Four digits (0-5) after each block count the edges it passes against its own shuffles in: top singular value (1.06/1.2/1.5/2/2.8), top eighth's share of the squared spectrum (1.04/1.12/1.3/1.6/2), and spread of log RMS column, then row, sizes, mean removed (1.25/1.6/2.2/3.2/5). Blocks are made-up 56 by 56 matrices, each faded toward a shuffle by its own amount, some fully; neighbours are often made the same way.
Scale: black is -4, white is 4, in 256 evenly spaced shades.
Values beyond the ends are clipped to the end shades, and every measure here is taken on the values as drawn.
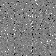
3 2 1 0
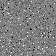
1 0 0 0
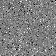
0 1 0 0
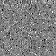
3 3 0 0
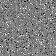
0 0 0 0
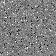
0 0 0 0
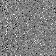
1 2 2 0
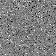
0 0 0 0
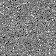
0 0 0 0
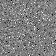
0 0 0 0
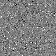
0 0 0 1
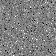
0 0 0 0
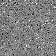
0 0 0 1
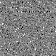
1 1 0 2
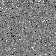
1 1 0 0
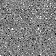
1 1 0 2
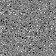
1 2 0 2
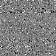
1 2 0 2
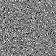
3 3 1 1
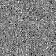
2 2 0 0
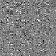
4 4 2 1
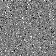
1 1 0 0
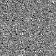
3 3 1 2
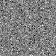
3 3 1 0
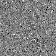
2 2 0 0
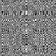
4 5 3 3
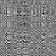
4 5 3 3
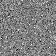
1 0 0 0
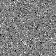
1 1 0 0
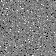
1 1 0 0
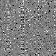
3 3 2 0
